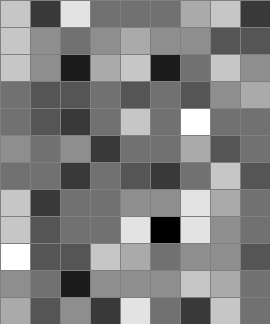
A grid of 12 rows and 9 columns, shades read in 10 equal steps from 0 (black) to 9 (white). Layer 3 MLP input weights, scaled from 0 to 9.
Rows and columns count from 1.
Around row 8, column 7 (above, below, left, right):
4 8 5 6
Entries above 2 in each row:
7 9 7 9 8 8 7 8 8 9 8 7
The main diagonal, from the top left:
7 5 1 4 7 4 4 6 4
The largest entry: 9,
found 2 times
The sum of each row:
44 43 43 35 41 37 33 45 43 45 42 41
